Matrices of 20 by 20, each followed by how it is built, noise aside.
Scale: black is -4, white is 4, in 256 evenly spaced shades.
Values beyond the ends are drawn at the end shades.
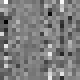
uneven columns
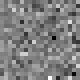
noise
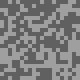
noise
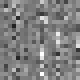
uneven columns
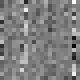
uneven columns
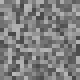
noise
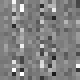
uneven columns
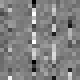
uneven columns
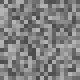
noise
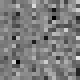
uneven columns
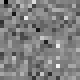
noise
